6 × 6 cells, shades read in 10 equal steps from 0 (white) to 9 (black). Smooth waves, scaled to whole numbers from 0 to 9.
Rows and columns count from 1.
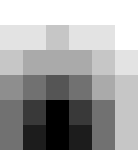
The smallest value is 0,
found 7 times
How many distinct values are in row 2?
3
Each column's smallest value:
0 0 0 0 0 0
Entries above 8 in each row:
0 0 0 0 1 1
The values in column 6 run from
0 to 2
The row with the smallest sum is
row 1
